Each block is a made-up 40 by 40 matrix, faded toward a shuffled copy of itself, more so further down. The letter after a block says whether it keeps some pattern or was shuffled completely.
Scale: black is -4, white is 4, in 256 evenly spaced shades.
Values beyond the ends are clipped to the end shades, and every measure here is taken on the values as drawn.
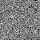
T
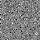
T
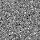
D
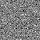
T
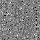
T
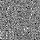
T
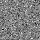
D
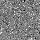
D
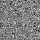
T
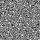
D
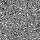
D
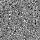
T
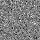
D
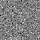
T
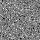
D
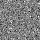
D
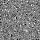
D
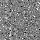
T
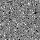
T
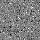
T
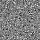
T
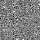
T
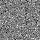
D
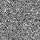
T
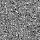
T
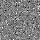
T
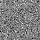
T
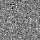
T
